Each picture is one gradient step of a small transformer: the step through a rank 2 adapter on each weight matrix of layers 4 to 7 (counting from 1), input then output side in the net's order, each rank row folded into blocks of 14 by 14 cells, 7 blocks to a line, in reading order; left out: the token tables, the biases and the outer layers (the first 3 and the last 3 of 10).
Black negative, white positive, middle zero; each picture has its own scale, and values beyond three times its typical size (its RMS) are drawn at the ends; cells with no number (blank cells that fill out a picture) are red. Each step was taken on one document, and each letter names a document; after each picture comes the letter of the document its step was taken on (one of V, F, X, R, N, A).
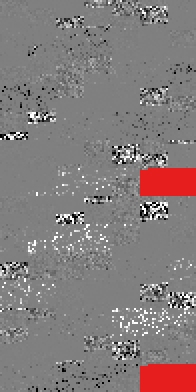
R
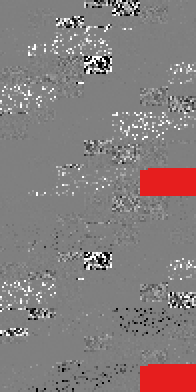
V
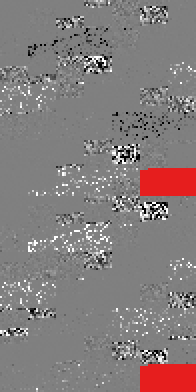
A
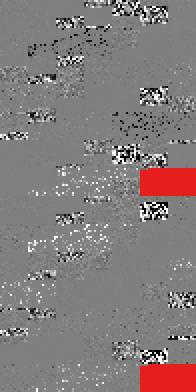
A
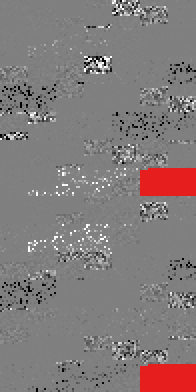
R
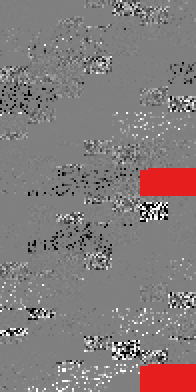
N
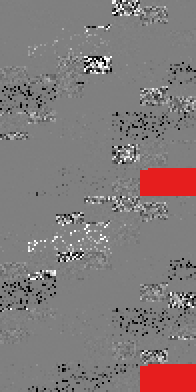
R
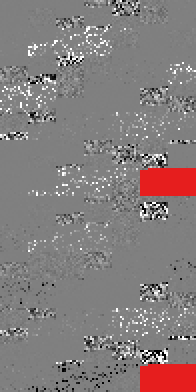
A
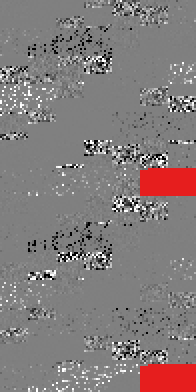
N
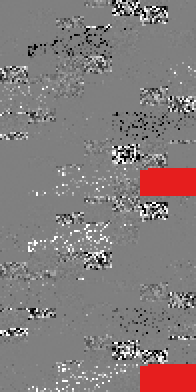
A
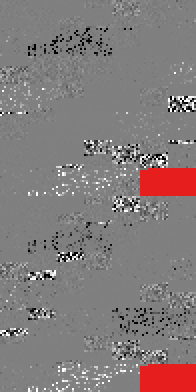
N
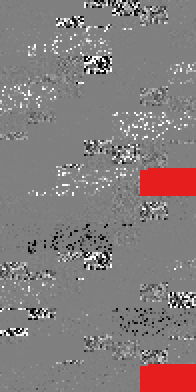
V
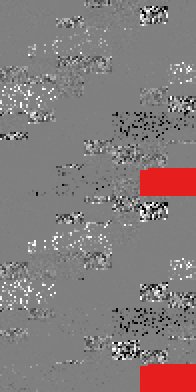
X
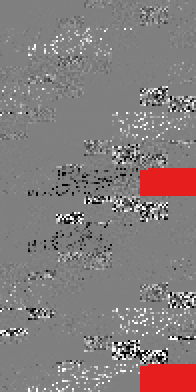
N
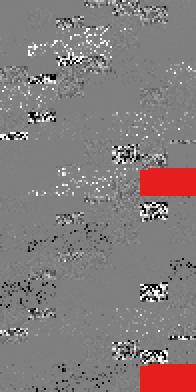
A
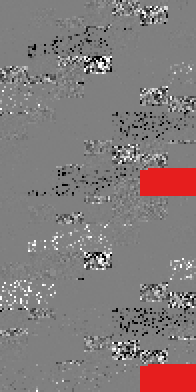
X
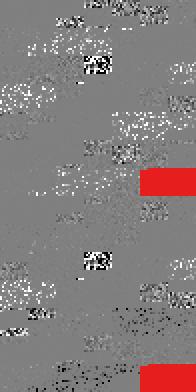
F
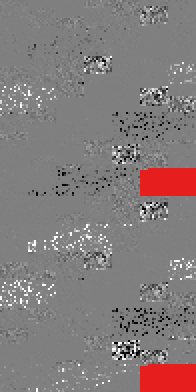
X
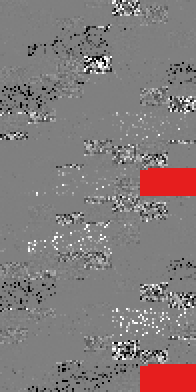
R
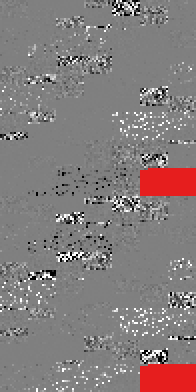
V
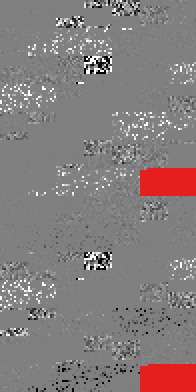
F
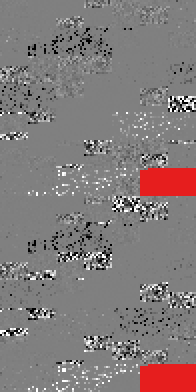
N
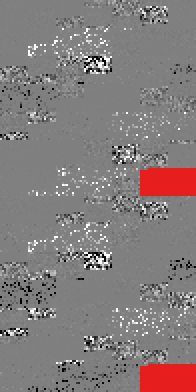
R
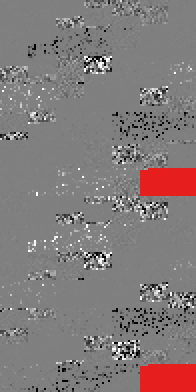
X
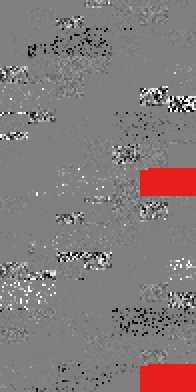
X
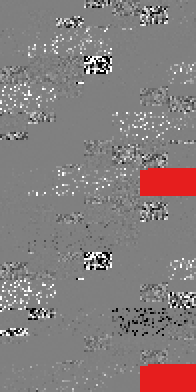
F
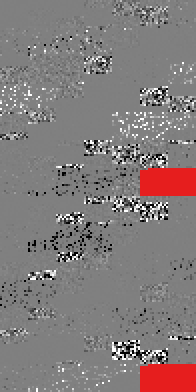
N
